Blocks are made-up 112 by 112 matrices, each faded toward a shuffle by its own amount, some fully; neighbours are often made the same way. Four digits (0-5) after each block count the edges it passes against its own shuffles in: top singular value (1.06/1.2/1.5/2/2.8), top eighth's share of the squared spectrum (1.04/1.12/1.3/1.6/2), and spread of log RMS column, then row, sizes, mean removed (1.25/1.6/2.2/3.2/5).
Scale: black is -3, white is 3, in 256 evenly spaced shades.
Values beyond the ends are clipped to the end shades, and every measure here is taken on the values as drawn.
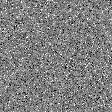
0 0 0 0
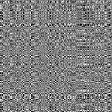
5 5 4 4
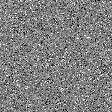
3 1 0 0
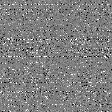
2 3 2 3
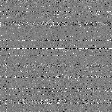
3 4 2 4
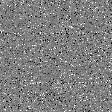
1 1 0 2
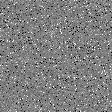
0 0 0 0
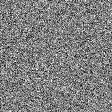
2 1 0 0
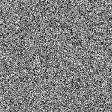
3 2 1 1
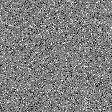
2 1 0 0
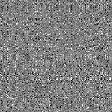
4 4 3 3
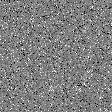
1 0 0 0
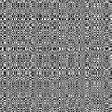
5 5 4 4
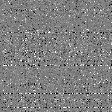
3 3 2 3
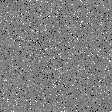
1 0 0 1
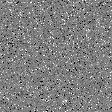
1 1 0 1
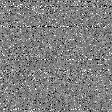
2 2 0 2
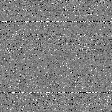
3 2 0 3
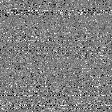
2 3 0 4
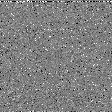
3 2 0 2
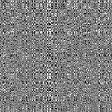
5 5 4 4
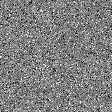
2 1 0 0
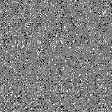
4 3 2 1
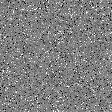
2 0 0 0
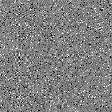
4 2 1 1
